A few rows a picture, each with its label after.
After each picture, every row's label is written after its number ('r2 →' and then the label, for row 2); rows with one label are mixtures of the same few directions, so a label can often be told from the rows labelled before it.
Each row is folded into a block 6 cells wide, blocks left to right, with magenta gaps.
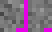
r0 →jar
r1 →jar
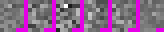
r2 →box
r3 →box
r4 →box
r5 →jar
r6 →box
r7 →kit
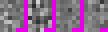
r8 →box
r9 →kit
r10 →jar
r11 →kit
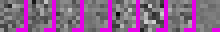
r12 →box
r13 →kit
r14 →jar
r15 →kit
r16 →jar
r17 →box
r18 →kit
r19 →box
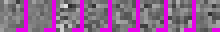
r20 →kit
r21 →kit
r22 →box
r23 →box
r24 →box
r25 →box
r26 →kit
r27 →kit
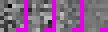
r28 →box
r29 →kit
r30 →jar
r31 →kit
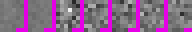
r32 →jar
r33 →jar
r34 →jar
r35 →box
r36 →kit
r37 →jar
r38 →kit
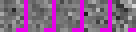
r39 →jar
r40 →jar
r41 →kit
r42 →jar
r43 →jar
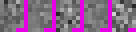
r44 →kit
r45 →kit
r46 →jar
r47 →box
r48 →jar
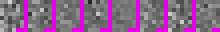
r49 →kit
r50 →jar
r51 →box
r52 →kit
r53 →box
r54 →jar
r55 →jar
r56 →box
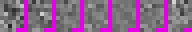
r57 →jar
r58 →kit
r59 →kit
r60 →box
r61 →box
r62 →box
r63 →kit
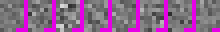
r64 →box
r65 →jar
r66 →box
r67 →box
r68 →jar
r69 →kit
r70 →jar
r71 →kit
